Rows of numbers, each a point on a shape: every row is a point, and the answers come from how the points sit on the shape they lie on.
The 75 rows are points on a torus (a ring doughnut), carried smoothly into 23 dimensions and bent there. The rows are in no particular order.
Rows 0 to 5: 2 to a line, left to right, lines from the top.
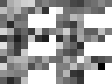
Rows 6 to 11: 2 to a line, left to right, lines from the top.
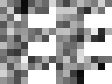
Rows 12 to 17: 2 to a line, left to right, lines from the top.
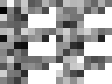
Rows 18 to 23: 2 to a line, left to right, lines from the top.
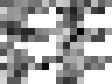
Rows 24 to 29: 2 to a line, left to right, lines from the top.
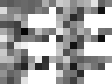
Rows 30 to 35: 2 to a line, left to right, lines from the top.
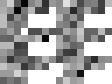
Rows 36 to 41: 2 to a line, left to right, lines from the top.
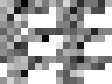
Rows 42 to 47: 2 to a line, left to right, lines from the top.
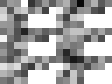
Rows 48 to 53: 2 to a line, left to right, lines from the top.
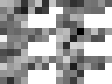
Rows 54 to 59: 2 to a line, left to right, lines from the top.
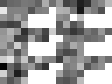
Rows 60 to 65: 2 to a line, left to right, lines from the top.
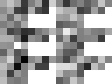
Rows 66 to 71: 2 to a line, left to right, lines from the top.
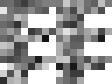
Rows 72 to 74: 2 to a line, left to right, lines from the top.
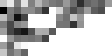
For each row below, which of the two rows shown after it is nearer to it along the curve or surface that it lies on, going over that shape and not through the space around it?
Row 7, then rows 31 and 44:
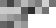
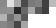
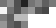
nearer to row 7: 44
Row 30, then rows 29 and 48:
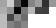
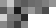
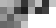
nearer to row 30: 29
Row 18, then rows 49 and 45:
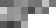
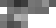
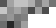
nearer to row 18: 45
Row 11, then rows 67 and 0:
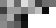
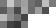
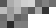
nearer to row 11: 0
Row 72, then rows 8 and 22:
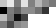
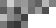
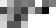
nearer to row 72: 22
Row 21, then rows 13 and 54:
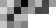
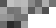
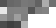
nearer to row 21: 54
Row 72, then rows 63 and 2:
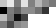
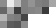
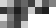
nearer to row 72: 2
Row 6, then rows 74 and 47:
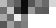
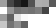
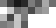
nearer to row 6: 74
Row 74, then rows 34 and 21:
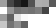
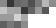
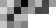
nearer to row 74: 21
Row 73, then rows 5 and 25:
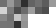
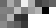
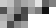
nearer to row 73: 25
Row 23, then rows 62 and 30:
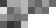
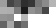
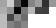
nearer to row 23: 62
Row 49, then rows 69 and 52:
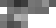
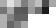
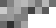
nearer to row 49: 52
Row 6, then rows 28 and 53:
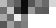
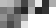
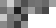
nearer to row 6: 28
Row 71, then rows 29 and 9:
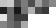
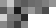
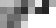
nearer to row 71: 29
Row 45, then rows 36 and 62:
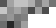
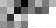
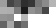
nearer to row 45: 62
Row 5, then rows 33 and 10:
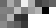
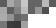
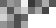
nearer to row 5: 10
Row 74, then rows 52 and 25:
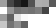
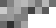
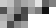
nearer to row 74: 52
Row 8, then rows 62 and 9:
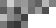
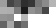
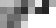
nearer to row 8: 9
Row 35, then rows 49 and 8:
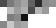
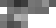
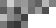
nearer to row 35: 49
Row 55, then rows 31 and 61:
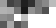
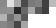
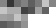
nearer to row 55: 61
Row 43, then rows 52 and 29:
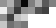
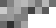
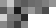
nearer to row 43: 29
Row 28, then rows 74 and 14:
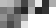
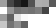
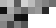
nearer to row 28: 14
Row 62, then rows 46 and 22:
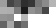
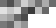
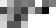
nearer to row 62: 46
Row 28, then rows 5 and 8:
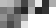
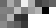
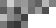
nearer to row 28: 8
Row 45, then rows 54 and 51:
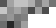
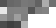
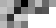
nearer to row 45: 54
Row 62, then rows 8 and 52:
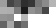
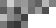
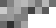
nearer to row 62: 52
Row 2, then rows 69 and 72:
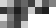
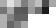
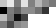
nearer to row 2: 72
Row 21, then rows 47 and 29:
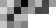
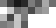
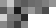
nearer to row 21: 29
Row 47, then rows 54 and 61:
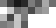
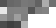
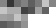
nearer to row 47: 54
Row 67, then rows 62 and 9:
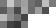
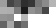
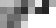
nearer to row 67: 9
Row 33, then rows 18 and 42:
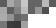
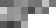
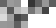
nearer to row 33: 42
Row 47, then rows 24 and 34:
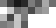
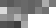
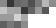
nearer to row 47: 24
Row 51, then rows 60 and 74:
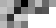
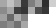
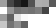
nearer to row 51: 74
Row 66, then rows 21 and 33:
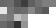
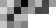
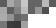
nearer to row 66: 21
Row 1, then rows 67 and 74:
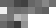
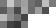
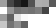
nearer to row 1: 74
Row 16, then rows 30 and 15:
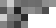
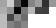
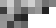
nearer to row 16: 30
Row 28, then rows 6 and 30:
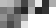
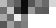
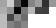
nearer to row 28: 6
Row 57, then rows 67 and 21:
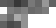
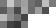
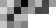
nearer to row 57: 21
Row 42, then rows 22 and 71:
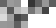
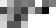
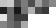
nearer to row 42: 71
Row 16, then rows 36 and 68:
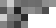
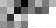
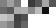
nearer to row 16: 68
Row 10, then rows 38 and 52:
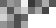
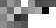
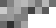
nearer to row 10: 38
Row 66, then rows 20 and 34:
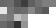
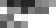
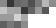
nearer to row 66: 34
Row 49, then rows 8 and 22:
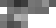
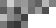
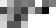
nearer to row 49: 8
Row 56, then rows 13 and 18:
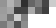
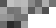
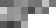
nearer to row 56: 18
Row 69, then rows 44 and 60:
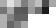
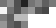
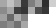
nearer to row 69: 60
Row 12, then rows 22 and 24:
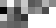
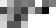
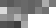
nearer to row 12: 22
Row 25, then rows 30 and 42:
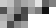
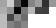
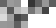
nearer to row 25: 30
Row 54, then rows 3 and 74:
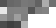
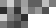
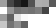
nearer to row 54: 74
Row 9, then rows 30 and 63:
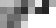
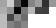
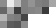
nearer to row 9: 63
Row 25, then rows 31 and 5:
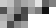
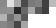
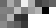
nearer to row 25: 31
